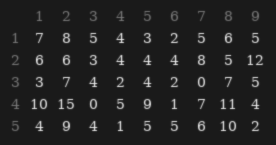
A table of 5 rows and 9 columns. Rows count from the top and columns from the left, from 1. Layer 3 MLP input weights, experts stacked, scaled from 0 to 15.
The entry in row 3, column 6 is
2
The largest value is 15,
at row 4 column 2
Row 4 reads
10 15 0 5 9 1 7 11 4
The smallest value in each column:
3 6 0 1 3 1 0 5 2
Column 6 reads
2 4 2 1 5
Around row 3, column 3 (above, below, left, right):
3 0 7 2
